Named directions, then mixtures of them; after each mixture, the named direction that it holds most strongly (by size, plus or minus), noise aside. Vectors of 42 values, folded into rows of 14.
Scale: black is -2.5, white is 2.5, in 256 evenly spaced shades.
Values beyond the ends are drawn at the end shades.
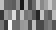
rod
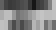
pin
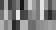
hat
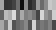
rod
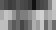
pin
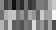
pin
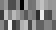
rod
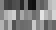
pin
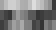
pin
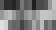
pin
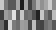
rod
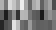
hat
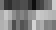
pin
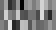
hat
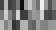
hat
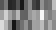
pin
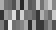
rod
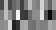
hat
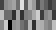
rod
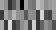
rod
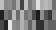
rod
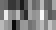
hat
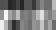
pin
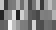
rod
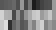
pin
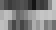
pin
